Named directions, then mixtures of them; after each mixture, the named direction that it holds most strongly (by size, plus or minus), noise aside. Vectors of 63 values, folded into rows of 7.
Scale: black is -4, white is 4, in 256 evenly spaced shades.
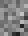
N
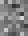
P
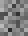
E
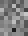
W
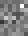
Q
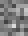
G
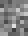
G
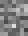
G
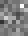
Q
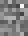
Q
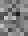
E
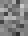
N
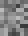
P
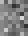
P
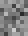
W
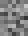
N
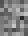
G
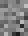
N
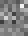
Q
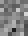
W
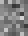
P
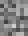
G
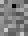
P
